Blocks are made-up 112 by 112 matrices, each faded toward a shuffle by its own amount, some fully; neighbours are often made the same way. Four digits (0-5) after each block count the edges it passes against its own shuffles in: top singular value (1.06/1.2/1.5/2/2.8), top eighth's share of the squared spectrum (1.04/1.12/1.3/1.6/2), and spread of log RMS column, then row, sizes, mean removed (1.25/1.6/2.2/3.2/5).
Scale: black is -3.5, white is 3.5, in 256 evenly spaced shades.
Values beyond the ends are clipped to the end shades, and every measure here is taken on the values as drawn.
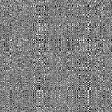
5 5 4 3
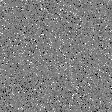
0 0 0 0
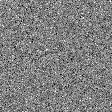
0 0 0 0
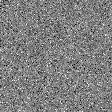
0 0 0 0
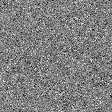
0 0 0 0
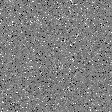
0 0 0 0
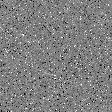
0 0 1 0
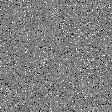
0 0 0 0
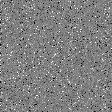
1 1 1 0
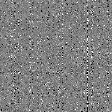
3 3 3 2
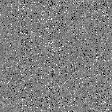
2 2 3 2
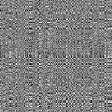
5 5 4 4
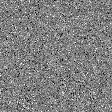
2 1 0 0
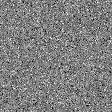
0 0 0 0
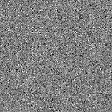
4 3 1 2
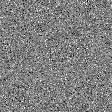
2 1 0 0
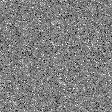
2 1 0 0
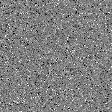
3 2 0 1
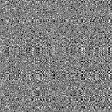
5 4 3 3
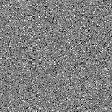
4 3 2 1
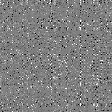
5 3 2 2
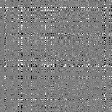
5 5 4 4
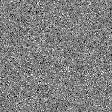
3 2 0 1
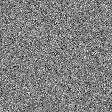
2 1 0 0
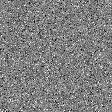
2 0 0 0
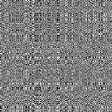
5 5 4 4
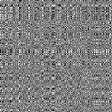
5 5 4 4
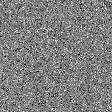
3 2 0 0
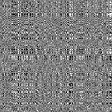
5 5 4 4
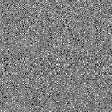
4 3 2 2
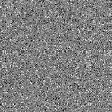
4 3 2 2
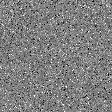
1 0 0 0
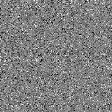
4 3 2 1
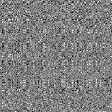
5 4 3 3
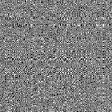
5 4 3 3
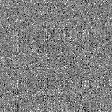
4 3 1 1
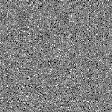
4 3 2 1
